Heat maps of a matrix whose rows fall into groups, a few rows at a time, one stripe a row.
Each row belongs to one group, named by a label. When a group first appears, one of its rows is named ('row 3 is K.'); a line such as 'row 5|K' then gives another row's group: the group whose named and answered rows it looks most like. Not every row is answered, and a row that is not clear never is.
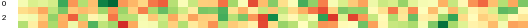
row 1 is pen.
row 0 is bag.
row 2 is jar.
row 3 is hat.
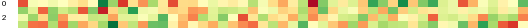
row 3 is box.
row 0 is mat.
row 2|pen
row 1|jar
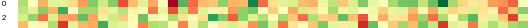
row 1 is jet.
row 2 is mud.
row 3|mat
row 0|hat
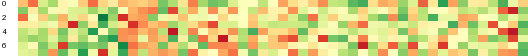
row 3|bag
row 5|bag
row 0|pen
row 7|jet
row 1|jet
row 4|jet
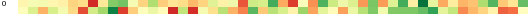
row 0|mat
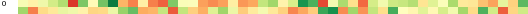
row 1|box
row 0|bag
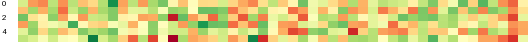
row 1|mud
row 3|mud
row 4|mud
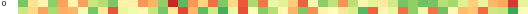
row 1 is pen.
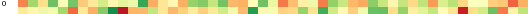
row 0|mud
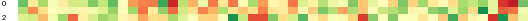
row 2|bag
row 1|box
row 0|jet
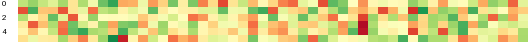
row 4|box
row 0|bag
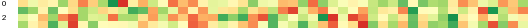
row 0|mat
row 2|jar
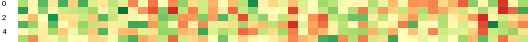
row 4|pen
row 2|pen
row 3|jar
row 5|box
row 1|jet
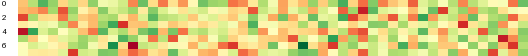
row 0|mud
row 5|box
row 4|mud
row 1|box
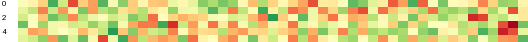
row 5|jet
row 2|jar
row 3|jet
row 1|mud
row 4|box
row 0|pen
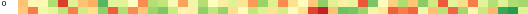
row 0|mat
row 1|pen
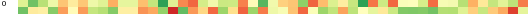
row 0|pen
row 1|hat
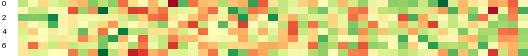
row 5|mat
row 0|hat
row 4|box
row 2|jar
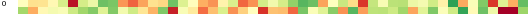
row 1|box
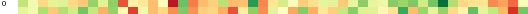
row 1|jet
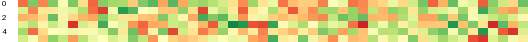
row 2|pen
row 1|box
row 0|mud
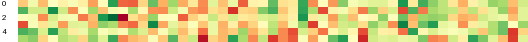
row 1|jar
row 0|mat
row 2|mat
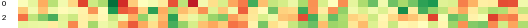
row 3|bag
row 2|mud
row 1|mat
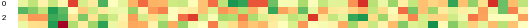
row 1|jar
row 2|pen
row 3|hat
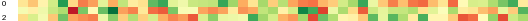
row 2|mat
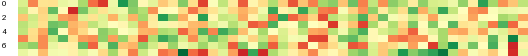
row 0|box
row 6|mud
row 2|pen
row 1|jar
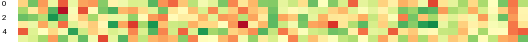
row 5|jet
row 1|hat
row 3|hat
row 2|jar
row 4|mud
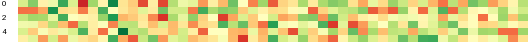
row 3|jar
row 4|box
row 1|pen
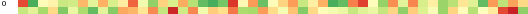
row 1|jet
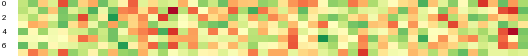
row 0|mud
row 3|pen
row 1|jet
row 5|mat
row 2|bag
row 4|jet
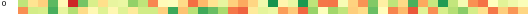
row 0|jar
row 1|mud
